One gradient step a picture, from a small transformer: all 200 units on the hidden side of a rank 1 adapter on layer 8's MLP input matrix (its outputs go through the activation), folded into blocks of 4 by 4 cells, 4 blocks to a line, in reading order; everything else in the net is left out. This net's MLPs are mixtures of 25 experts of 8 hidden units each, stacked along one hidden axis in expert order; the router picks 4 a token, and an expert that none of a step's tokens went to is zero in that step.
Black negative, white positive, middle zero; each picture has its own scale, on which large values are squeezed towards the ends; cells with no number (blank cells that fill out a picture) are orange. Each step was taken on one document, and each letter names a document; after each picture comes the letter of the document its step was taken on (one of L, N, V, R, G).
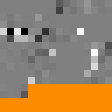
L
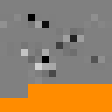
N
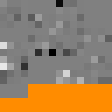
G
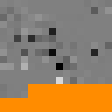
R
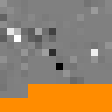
R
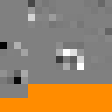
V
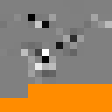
N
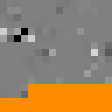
L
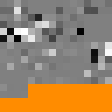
L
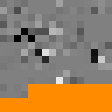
R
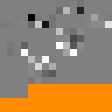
N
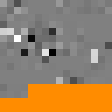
R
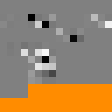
N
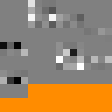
V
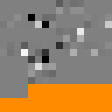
N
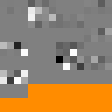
V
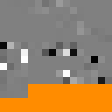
G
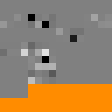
N
